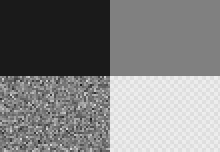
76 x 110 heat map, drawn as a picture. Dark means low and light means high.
The table splits into 2 rows of 2 panels. Panel 1,1: very low, flat. Panel 1,2: middling, flat. Panel 2,1: middling, fine-grained, strong in contrast. Panel 2,2: very high, checkered, faint in contrast.
